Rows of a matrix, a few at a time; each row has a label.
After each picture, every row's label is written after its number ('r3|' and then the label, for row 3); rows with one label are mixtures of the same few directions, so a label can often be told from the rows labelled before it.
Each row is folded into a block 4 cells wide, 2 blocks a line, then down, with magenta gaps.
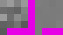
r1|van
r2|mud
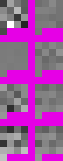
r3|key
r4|mud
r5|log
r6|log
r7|key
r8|van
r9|van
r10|van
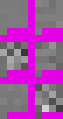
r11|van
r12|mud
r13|log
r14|mud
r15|van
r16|key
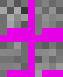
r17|log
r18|log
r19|mud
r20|van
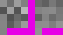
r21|log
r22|van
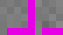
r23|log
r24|key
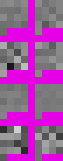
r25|van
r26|key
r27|key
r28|mud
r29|van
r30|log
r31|mud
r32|log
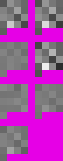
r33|key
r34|key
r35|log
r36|key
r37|mud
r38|key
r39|key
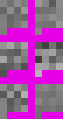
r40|log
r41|mud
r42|van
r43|van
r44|log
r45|van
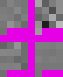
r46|key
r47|key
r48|mud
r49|van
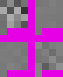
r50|log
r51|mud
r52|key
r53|key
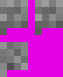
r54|van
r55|van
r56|key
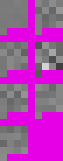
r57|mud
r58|log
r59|log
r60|key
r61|log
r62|mud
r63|van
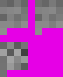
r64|van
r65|van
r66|log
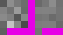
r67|key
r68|mud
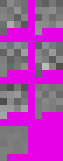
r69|key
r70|van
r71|log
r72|key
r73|van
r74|log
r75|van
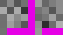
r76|log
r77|key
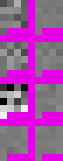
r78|mud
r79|log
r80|log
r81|log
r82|van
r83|mud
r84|key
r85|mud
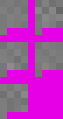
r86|log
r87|log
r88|key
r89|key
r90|log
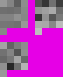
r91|mud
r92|van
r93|key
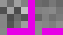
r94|log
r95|van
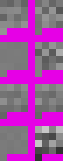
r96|van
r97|log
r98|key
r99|log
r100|van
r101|van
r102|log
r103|van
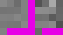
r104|mud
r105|mud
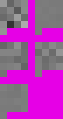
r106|key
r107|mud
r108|mud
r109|log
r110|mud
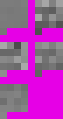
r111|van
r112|van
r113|mud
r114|van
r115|van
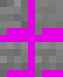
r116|mud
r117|van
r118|van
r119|van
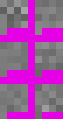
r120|log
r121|van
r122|mud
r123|van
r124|key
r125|key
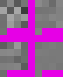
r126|log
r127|mud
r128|mud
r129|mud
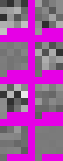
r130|van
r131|key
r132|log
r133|log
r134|log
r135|van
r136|mud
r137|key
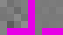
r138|key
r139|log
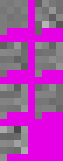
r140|log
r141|key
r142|mud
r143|mud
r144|mud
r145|mud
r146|mud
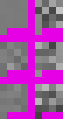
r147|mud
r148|log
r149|key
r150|mud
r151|mud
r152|van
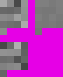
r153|mud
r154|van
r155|mud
